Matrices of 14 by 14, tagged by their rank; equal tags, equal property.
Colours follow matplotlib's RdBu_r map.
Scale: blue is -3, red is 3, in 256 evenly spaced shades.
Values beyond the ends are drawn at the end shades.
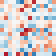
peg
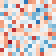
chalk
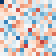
chalk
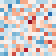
chalk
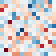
chalk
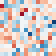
chalk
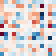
peg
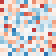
chalk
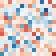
chalk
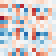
peg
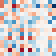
peg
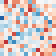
chalk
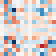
peg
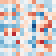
peg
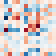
peg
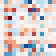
peg
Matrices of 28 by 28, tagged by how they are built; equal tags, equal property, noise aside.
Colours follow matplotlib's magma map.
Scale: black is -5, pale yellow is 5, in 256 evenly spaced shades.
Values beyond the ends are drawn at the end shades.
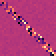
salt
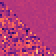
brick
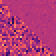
brick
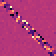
salt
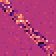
salt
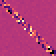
salt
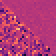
brick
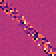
salt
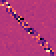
salt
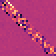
salt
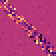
salt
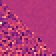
brick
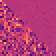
brick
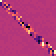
salt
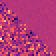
brick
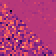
brick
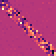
salt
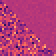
brick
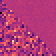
brick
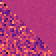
brick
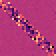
salt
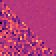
brick
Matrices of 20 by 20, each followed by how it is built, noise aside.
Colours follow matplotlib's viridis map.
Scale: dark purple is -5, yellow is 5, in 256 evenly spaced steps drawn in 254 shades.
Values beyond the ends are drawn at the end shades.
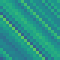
Toeplitz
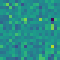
low rank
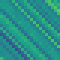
Toeplitz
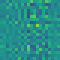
low rank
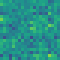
low rank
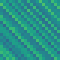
Toeplitz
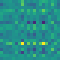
low rank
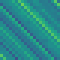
Toeplitz
